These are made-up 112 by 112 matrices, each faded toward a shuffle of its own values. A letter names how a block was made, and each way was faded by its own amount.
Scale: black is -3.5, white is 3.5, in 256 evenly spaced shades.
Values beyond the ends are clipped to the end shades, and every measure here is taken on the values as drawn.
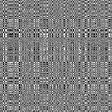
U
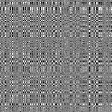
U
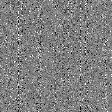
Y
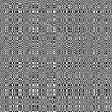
U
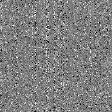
Y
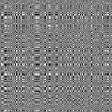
U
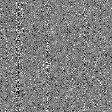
Y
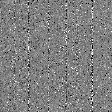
Y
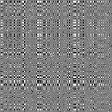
U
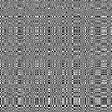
U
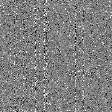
Y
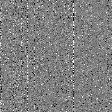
Y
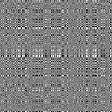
U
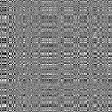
U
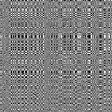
U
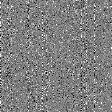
Y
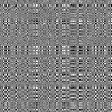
U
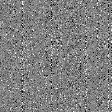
Y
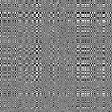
U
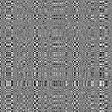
U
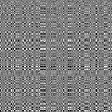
U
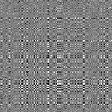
U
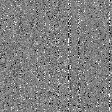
Y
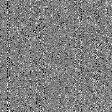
Y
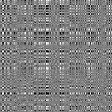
U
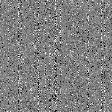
Y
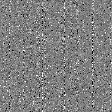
Y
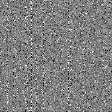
Y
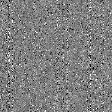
Y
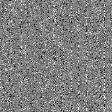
Y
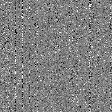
Y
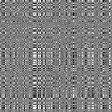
U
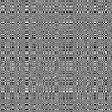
U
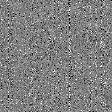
Y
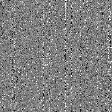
Y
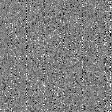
Y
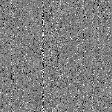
Y
